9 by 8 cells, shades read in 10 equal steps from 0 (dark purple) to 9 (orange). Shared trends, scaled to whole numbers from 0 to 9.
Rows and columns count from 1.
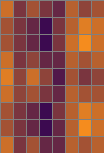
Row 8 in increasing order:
0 2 2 3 5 6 7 9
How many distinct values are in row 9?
5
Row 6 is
7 4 5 3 2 6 5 5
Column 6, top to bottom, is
6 6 7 6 5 6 6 6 6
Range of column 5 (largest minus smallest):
2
